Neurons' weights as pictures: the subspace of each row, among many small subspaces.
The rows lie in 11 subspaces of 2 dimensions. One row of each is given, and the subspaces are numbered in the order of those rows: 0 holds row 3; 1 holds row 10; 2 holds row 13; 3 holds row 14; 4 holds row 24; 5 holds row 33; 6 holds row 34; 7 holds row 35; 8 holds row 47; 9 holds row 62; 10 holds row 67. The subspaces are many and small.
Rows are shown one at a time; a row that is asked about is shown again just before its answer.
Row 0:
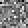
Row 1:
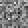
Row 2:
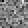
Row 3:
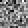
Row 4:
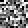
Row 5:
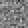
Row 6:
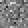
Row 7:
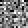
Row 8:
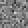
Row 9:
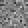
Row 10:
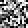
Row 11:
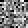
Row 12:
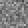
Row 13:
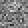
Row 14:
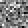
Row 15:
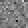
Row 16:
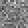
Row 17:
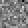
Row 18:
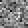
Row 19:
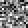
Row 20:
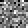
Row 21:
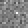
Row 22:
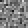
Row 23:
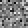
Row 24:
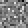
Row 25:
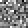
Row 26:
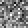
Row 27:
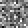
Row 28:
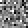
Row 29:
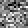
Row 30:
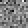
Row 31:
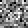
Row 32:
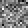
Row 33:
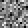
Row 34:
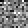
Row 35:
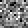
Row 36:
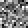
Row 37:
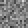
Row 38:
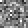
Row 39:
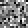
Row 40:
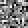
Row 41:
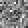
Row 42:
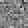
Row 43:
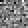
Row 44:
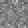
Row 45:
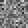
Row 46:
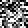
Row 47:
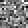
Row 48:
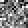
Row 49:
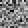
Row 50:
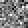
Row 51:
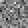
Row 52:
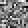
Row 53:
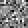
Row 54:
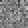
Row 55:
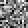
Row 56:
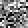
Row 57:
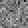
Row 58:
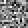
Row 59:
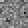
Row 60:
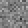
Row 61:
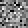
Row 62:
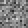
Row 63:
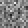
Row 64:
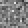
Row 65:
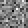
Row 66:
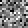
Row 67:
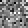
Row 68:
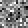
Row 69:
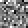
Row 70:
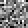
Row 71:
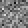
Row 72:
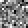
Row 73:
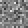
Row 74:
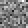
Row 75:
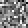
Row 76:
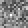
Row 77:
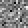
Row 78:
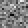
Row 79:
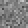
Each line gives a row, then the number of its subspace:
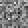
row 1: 6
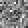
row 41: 5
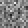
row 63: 6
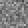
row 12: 4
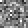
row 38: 7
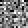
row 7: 6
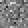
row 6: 7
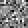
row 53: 9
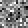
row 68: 8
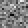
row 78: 8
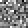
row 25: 0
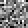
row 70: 9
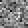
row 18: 7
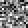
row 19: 8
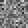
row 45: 5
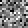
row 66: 10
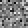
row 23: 10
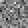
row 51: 3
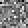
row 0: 4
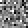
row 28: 10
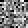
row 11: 6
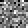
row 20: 5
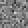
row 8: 2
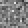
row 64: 4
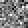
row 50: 3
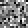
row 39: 4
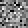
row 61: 1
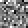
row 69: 0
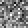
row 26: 6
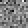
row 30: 0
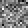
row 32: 1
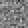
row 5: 4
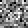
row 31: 7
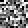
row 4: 8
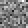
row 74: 1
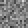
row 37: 9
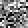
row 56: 2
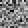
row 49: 0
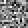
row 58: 2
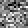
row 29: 2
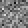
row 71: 1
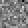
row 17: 4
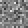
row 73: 5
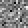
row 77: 5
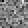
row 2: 3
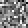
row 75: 4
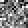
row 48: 3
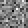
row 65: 9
